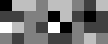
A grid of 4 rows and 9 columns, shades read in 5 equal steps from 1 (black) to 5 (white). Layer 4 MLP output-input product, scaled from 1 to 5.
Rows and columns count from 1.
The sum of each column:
11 12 13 11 12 11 11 9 11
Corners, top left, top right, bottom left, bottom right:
1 4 3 3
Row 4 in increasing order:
2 2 2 3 3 3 3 3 4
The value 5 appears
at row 3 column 1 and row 3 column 5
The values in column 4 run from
2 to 3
